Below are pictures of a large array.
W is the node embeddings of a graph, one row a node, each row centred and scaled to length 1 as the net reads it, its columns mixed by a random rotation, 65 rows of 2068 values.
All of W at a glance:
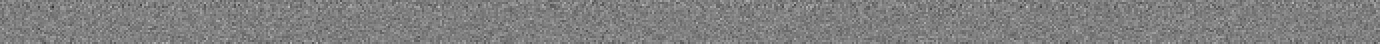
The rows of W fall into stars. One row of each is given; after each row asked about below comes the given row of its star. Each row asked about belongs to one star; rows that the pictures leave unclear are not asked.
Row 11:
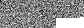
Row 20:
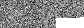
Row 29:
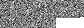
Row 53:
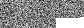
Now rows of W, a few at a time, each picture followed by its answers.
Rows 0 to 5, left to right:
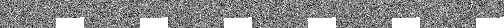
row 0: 20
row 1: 11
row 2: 29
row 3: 29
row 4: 29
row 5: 53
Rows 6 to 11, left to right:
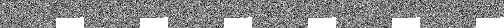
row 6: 29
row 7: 11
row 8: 11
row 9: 11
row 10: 11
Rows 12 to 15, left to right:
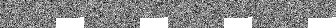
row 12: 20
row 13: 11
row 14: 53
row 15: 20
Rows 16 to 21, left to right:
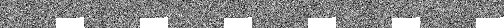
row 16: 20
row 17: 29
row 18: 11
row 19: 53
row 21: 53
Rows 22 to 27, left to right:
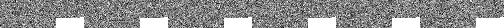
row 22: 11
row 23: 20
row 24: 29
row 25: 53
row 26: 11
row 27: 29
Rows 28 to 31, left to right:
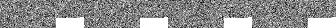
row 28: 20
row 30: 20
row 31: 20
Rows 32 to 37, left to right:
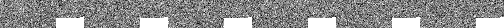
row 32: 53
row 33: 20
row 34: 11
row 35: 29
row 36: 29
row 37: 11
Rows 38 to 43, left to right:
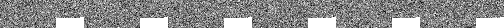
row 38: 20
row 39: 53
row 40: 29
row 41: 53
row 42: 11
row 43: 11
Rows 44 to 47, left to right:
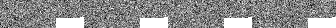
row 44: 29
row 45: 20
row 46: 53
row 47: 53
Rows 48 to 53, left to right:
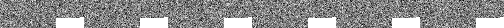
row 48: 53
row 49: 11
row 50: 20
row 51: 29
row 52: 11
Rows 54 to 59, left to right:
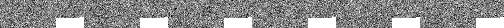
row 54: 20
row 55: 29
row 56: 29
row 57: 11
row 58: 53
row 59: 29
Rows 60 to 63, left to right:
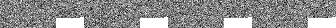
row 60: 20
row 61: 29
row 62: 20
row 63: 20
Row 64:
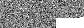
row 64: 53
